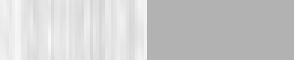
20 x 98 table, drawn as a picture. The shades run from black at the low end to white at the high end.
It is made of 1 by 2 panels. Panel 1,1: very high, streaked downward, faint in contrast. Panel 1,2: high, flat.
